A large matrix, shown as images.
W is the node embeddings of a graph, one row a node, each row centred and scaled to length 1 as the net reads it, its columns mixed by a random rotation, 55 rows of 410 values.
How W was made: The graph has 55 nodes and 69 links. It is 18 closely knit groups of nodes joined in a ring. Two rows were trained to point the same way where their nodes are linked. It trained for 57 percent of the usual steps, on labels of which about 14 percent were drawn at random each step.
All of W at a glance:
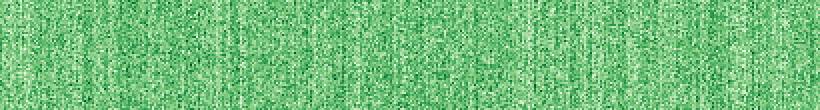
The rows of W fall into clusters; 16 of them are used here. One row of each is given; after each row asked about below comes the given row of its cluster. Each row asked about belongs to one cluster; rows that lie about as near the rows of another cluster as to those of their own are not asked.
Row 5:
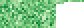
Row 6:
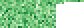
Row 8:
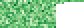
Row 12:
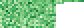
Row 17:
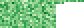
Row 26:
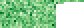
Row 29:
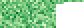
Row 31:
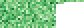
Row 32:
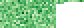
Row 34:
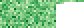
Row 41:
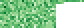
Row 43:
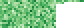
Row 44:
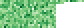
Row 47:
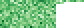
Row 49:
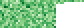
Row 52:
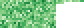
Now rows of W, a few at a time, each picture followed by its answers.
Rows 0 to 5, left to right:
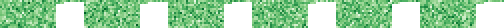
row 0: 52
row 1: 26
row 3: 52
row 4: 26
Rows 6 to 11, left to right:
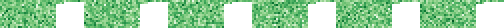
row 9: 32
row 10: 47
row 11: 31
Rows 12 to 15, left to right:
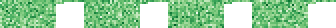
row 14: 29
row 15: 8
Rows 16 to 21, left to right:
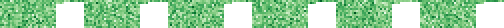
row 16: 6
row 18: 6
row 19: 41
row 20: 34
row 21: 41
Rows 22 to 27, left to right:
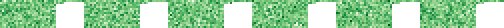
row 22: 5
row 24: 17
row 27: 31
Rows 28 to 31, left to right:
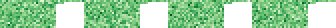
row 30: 49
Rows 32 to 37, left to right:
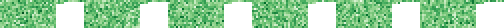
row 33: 5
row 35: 43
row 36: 17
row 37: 44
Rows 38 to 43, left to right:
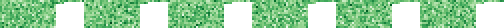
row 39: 44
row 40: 34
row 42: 8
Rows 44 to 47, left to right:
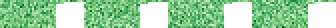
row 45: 12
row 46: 29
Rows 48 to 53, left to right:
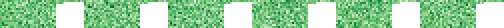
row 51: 32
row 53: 47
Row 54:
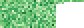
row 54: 43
